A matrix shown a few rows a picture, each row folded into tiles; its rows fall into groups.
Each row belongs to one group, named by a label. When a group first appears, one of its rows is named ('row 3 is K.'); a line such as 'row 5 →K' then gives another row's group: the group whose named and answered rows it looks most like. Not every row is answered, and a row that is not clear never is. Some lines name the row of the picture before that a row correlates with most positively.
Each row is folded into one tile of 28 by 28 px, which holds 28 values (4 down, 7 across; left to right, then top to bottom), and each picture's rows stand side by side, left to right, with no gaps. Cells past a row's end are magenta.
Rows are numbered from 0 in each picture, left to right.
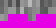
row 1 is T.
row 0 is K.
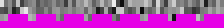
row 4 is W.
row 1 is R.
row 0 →T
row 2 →K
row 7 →K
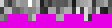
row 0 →W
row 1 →T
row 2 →K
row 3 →R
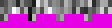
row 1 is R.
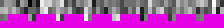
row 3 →R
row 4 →R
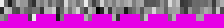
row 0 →W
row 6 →T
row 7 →K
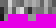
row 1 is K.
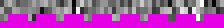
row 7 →R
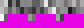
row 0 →R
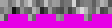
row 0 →W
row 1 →W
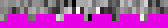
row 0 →W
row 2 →K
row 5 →R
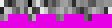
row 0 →W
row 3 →W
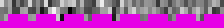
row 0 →T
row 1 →T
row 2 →W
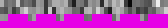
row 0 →T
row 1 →K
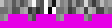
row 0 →T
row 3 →W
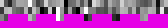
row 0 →W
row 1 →W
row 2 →R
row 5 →K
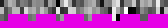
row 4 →R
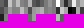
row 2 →W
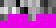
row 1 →T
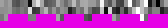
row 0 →T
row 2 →W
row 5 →R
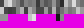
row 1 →R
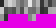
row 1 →T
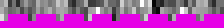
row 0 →R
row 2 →T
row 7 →T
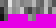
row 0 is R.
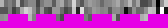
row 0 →T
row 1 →R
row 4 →W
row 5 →K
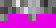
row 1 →T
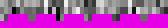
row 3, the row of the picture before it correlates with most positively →0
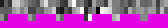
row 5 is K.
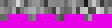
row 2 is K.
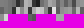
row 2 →K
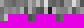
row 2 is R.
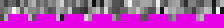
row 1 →R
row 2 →R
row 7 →K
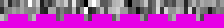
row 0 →K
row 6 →K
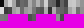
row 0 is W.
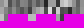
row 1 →K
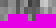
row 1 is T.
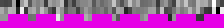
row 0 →K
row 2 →R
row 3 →R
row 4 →W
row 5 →K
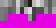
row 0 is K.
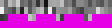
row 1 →K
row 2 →R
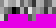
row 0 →W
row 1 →K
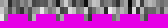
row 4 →K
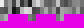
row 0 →T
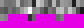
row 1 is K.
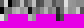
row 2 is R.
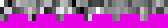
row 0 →W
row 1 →R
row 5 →R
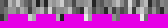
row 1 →K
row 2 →R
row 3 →R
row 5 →R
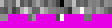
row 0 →T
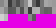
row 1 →W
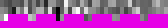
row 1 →K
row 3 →K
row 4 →T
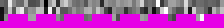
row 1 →K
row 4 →W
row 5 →T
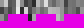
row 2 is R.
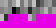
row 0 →W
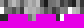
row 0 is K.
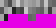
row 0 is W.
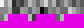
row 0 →T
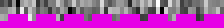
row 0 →K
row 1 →R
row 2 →W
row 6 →T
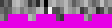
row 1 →K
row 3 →W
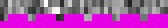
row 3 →K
